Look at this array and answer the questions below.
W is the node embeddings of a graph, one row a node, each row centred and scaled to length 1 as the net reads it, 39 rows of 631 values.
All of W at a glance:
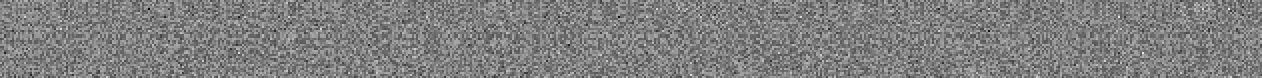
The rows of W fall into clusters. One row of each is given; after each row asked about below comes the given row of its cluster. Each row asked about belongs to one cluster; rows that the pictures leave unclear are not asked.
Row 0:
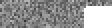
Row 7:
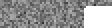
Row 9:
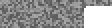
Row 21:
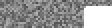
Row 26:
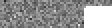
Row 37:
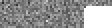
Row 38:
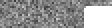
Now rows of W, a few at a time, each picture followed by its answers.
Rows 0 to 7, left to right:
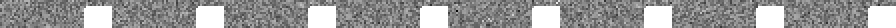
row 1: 7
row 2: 9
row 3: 7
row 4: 21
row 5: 9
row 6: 9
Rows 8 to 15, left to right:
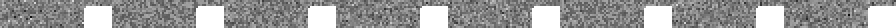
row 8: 26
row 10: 0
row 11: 7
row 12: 37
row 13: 26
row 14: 0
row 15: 21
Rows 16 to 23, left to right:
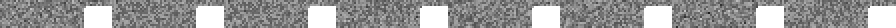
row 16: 38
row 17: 26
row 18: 26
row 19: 0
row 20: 21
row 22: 9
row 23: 0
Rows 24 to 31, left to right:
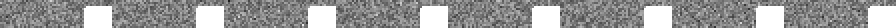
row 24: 37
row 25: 26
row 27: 9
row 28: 37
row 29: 21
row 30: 38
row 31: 37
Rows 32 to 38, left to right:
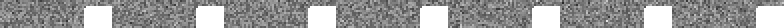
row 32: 0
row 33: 9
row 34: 37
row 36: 7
